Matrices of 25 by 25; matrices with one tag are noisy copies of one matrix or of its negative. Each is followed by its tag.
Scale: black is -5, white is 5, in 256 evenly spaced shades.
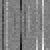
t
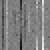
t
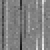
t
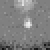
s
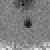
s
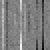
t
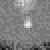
s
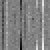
t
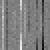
t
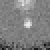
s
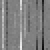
t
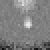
s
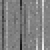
t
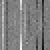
t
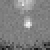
s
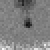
s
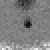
s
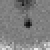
s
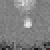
s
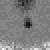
s
